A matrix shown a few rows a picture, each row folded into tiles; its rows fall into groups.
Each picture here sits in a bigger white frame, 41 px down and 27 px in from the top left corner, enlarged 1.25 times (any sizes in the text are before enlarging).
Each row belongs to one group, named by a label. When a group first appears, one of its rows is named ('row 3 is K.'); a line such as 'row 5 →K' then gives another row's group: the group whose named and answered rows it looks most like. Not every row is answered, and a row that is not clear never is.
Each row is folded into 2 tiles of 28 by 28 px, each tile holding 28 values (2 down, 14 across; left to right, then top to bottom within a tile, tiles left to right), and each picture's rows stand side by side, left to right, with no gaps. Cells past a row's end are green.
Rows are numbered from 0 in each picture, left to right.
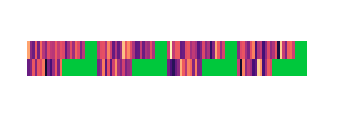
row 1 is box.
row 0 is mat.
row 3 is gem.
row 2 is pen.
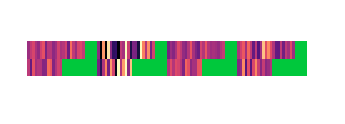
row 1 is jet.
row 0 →gem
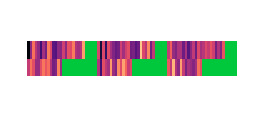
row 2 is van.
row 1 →jet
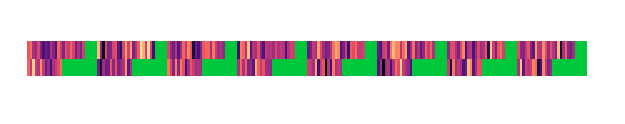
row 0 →van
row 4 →jet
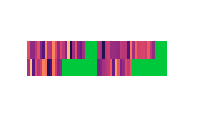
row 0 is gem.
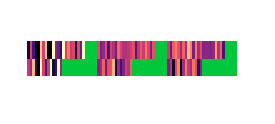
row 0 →van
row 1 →mat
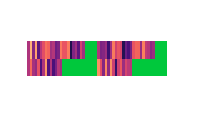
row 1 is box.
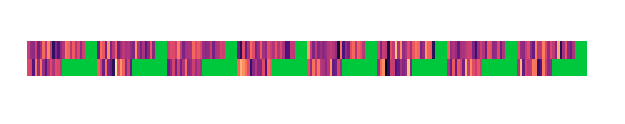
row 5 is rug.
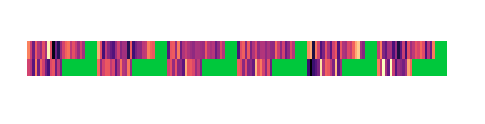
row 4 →pen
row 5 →van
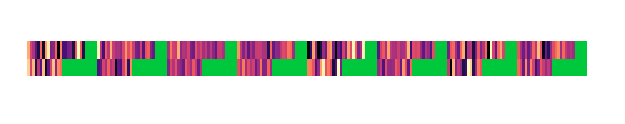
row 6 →gem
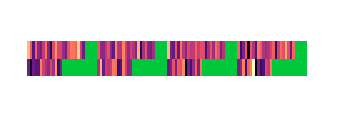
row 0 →pen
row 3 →mat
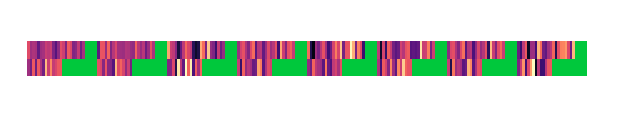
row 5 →jet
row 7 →mat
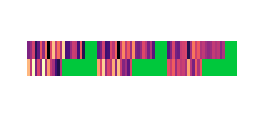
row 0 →box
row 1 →box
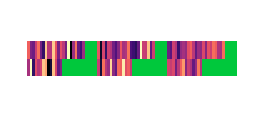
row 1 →jet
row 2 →mat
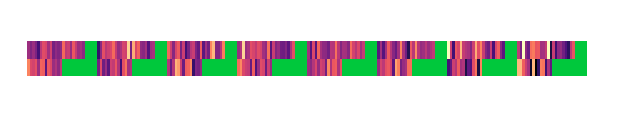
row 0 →box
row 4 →jet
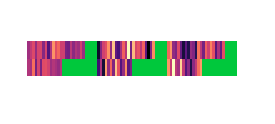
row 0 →box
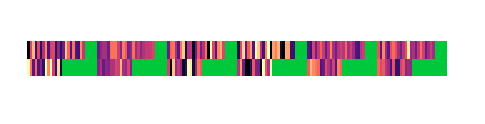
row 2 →gem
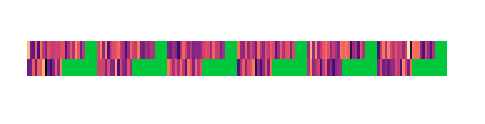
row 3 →mat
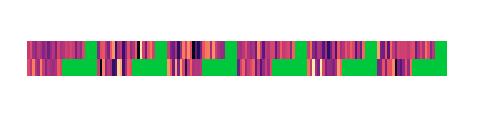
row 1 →gem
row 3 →mat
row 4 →van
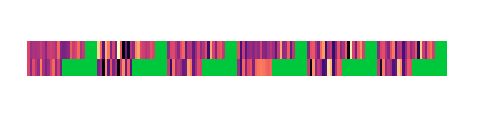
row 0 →jet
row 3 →jet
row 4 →gem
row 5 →gem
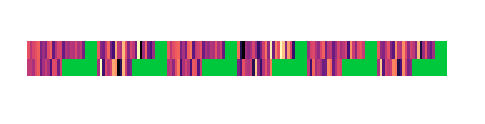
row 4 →gem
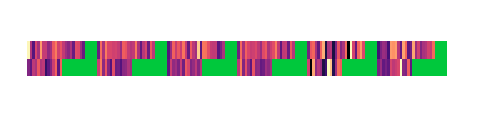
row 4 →gem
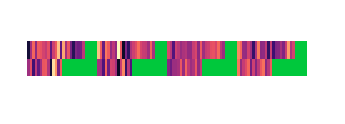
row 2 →pen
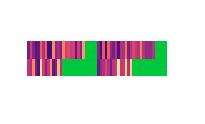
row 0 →van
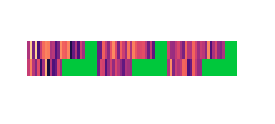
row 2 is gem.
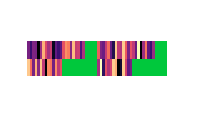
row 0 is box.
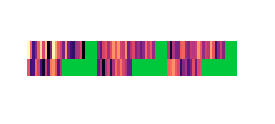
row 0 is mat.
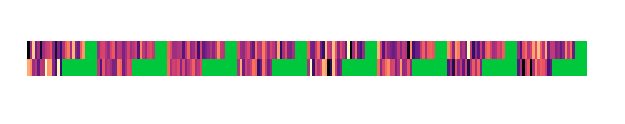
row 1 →gem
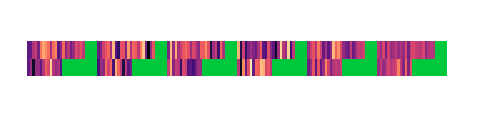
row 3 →jet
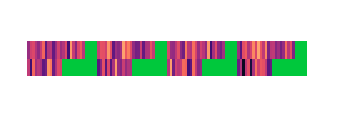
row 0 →gem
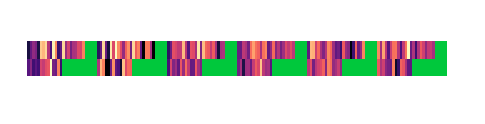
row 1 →rug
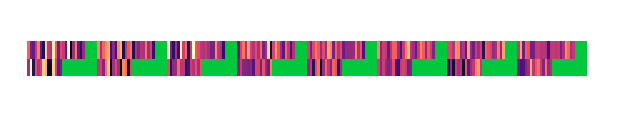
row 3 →rug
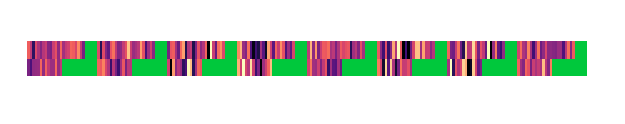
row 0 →pen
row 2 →gem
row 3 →van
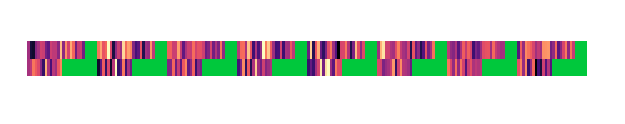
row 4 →pen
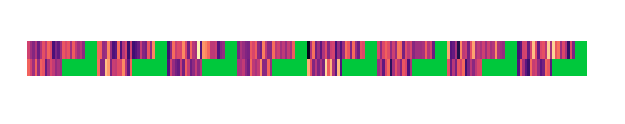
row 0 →box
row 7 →rug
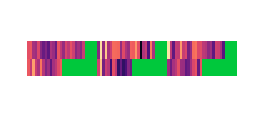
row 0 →van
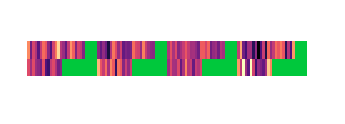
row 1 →box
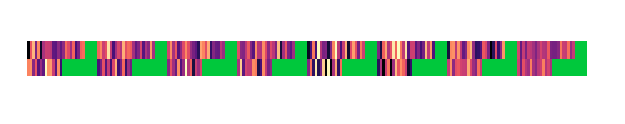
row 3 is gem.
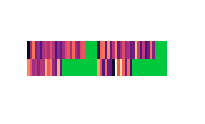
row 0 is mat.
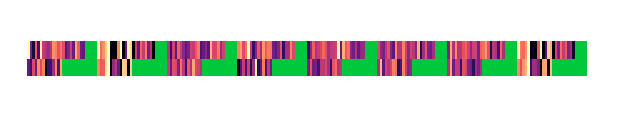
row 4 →rug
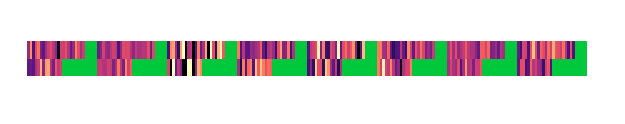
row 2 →gem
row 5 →van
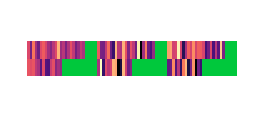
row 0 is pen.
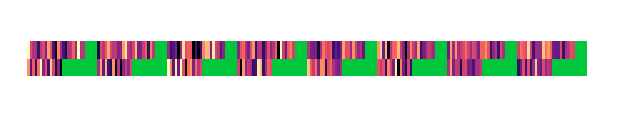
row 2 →box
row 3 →gem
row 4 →box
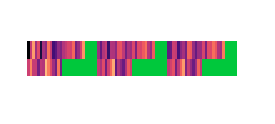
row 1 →mat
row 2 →mat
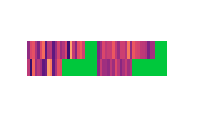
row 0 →gem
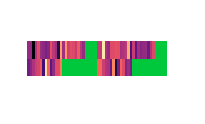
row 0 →pen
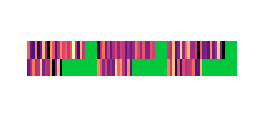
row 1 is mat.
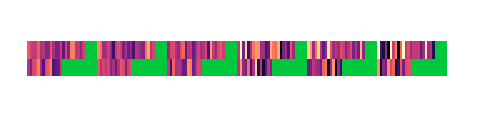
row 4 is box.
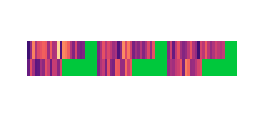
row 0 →rug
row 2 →pen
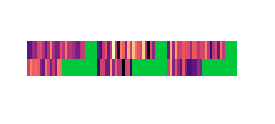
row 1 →rug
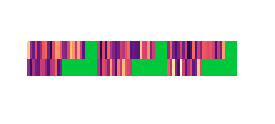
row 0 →pen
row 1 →jet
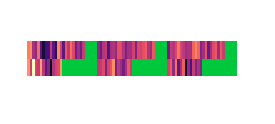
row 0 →van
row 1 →mat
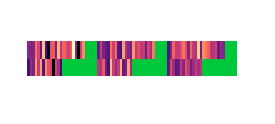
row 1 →van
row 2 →rug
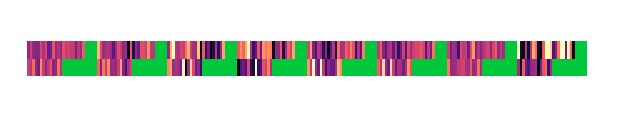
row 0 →van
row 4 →van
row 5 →van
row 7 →pen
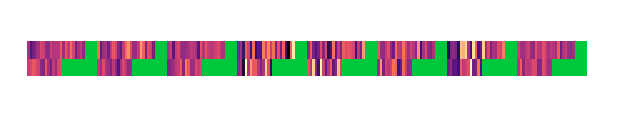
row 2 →pen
